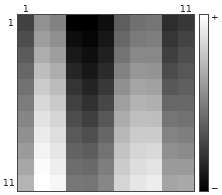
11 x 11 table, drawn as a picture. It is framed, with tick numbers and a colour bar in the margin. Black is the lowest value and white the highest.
Grain: streaks running down. Average level on the scale: 50%. Slope: up to the bottom. Lone odd cells: none. Stripes: upright, repeating 2 times.
